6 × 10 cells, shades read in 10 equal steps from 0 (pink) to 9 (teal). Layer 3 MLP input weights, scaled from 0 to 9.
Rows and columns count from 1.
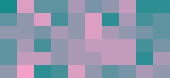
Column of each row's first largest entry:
1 7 10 3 9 3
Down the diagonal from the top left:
9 4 5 4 3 4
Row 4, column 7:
2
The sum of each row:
52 47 39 41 35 42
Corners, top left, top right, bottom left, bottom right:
9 8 4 4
